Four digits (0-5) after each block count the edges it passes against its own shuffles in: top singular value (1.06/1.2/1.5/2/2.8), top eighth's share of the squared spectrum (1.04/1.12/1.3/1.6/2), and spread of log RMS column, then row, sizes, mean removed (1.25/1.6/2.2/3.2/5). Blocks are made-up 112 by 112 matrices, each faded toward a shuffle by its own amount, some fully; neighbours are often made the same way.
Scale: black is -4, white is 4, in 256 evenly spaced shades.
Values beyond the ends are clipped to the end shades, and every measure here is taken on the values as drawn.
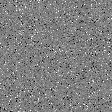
2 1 0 0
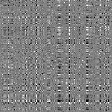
5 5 4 3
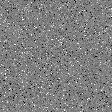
0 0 0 0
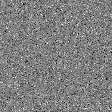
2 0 0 0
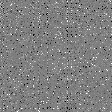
4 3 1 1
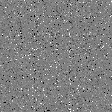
3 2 1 0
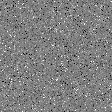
0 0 0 0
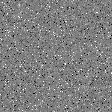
0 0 0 0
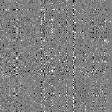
4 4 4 3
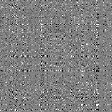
4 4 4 3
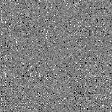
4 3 2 2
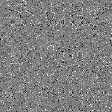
3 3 2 2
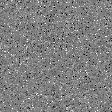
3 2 1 1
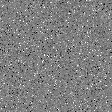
1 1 0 0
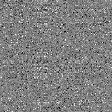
4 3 1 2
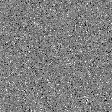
3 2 0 0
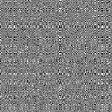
5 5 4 3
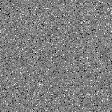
4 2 1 1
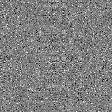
4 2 1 1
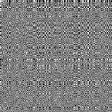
5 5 4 4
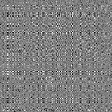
5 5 4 4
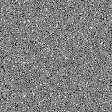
3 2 0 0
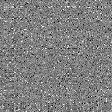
4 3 1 2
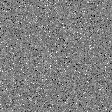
2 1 0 0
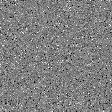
3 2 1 1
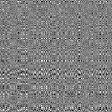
5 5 4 4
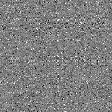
4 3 1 2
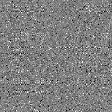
4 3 2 2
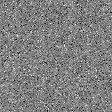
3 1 0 0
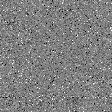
3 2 1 1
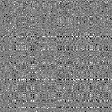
5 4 3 3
